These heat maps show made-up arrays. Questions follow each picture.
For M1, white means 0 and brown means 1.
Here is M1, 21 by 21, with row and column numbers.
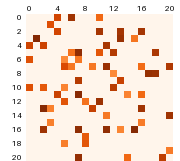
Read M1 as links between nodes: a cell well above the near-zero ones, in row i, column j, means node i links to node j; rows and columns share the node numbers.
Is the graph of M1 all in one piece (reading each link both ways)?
yes
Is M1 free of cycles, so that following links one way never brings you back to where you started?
no
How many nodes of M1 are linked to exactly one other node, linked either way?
3
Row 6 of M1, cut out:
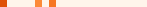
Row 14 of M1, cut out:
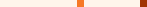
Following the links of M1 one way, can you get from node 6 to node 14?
yes
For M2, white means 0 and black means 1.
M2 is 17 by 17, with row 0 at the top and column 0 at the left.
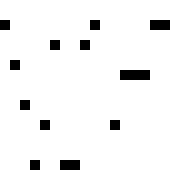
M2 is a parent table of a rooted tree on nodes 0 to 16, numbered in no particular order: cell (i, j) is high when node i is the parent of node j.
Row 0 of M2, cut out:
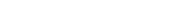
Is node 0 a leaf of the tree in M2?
yes
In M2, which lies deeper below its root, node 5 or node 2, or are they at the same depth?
node 5
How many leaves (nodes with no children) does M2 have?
10
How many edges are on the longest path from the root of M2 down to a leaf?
6
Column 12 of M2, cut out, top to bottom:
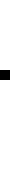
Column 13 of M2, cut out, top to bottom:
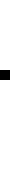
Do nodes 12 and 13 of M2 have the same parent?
yes
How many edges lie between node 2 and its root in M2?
1
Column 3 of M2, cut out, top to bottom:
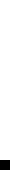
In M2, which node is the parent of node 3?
16
